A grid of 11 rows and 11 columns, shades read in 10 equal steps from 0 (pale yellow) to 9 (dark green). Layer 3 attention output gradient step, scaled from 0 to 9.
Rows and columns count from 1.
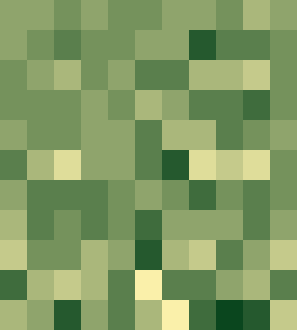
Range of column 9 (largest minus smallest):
7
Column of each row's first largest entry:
3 8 6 10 6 7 8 6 6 1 9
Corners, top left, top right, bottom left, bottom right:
4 4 3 2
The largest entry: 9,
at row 11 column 9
